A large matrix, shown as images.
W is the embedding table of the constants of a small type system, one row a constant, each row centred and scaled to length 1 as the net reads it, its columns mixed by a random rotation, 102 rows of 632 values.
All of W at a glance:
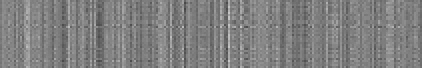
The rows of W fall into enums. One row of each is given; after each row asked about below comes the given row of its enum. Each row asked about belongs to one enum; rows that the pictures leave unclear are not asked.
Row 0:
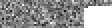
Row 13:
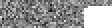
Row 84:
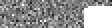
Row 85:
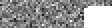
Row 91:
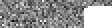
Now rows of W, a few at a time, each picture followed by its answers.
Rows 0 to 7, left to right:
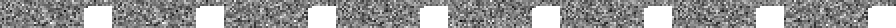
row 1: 0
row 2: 85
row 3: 13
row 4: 91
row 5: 13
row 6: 13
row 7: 85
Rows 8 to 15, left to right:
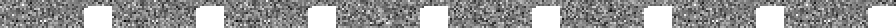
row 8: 84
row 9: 91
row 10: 91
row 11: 0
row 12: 13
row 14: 84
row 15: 84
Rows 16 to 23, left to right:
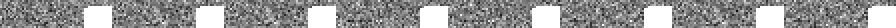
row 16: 13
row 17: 0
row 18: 0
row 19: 91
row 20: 84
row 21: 85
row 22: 0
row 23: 85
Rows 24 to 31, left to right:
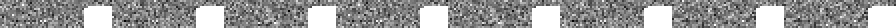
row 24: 84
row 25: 91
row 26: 0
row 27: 84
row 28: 0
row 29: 91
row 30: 85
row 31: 85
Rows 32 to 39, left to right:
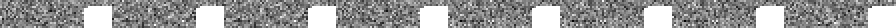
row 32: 13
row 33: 85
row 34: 85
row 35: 13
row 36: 91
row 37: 91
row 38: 91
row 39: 0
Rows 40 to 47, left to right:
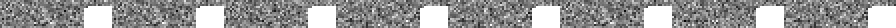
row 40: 0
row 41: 0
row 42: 13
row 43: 85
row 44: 85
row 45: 0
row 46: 91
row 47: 85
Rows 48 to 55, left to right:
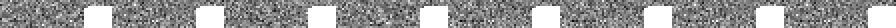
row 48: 85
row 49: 84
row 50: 13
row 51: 0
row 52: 91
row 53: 91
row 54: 84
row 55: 84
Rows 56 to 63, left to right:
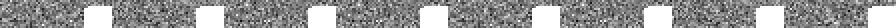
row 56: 85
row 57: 13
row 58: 84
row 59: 84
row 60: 85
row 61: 84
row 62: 13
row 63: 0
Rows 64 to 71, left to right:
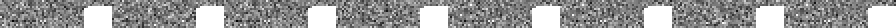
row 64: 91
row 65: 85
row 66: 91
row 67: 13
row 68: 84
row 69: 84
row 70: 0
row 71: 84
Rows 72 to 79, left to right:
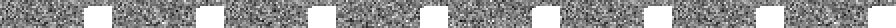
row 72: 13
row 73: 0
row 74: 13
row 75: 85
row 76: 91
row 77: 13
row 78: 13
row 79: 0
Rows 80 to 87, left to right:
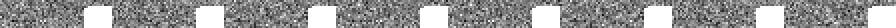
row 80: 91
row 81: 13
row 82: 85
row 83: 84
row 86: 13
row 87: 0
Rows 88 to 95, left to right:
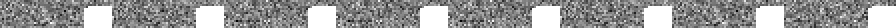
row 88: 0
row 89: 13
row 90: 91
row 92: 91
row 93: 13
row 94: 0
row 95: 85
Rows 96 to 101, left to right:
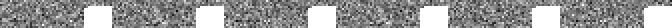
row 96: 85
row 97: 0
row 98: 91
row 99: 0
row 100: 13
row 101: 84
